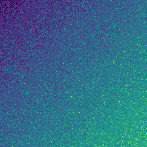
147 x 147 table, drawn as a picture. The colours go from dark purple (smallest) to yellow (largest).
Neither half mirrors the other. The ninth with the lowest average is the top left. The bottom right is the ninth with the highest average. Values rise toward the bottom right. There are no regular stripes.
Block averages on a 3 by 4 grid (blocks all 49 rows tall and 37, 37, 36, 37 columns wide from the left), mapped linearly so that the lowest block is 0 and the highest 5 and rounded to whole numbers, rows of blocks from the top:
0 1 2 3 | 1 2 3 4 | 2 3 4 5
